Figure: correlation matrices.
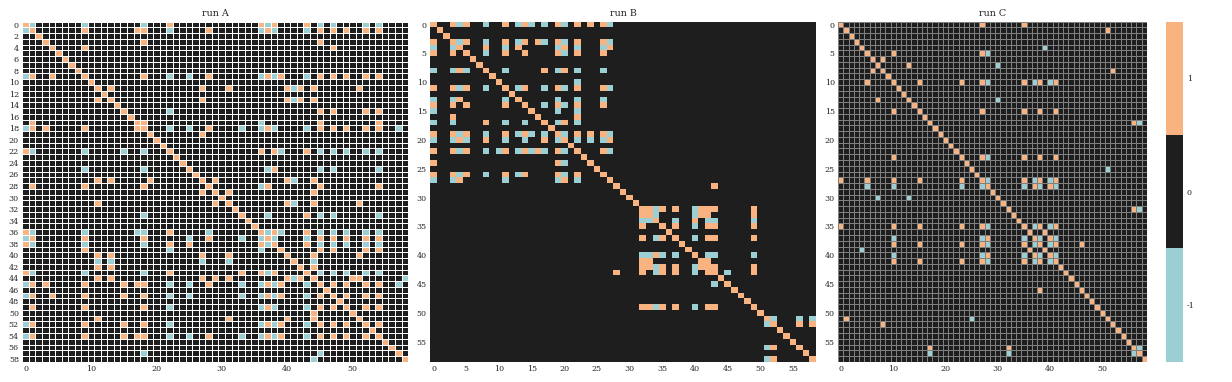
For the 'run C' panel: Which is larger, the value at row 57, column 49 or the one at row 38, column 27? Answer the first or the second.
the second
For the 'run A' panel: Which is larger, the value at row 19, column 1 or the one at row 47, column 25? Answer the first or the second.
the first
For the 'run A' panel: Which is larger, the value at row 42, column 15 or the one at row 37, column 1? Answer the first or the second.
the second
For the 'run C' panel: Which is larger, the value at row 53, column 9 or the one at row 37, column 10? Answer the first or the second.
the first
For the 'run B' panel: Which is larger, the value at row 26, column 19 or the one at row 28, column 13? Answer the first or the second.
the first
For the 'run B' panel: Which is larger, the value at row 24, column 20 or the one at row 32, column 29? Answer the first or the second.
the second
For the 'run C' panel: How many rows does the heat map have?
59
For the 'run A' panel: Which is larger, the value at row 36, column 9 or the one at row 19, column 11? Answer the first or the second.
the second
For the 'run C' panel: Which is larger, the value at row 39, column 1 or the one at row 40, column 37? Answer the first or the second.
the second
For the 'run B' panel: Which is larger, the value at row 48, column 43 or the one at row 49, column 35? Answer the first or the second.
the second
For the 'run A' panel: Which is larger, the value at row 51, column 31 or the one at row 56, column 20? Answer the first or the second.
the first
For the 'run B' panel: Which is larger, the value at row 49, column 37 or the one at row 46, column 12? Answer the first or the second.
the first
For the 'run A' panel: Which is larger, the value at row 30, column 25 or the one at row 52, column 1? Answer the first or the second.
the second
